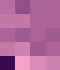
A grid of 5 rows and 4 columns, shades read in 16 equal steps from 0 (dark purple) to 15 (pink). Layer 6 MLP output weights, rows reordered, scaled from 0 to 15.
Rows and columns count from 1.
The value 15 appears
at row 5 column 2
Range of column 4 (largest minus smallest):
4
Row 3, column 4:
8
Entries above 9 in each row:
1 2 0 2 3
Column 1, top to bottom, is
10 11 9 11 0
